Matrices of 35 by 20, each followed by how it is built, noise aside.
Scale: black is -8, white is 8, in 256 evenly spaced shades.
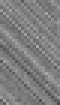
Toeplitz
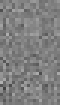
low rank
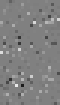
sparse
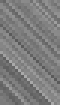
Toeplitz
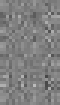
low rank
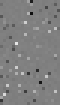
sparse
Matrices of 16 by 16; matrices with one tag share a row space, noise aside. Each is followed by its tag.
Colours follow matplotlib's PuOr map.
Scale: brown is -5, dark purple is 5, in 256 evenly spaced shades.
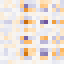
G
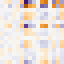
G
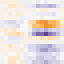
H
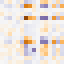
G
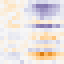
H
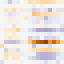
H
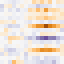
H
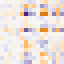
G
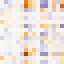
G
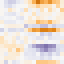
H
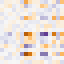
G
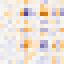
G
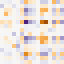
G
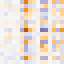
G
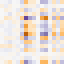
G
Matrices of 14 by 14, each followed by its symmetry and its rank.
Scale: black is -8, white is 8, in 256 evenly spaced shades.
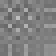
symmetric, rank two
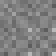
symmetric, rank three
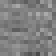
neither, rank three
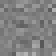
neither, rank three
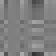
neither, rank one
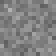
symmetric, full rank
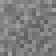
symmetric, full rank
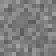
symmetric, full rank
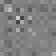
symmetric, rank three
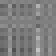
neither, rank one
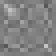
symmetric, rank three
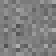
neither, rank three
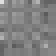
symmetric, rank two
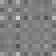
symmetric, rank two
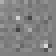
symmetric, rank three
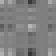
neither, rank one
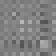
symmetric, rank two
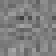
neither, rank three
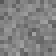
symmetric, full rank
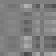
neither, rank one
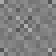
symmetric, rank three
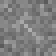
symmetric, full rank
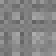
symmetric, rank two
